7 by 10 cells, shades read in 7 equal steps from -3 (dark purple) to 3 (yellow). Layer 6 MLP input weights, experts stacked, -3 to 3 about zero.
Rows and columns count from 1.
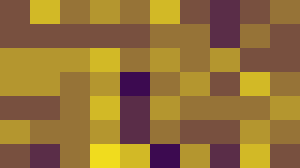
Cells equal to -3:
2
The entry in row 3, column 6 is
1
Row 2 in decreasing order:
0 0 0 -1 -1 -1 -1 -1 -1 -2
